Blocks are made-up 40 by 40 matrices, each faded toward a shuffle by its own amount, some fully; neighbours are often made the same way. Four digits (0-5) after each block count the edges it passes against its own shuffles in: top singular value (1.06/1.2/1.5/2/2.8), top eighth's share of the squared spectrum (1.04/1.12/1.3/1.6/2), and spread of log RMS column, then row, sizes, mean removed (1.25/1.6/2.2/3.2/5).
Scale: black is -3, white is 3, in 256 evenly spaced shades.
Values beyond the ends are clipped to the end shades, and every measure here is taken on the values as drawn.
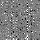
3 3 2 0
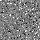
1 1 1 0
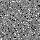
0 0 0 0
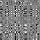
4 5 3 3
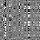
4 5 3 2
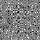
3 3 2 1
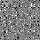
3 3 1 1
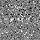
3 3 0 1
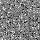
0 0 0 0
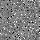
0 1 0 0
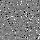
2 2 1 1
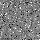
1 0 0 0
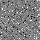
0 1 0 0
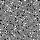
0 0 0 0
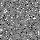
0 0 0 0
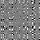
4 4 3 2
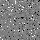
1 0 0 1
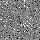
0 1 0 0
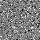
2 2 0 0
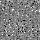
2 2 0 1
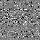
2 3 0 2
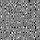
4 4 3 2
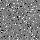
0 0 0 0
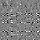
4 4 2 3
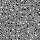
1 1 0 1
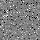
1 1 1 0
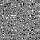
3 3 1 2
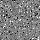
1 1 0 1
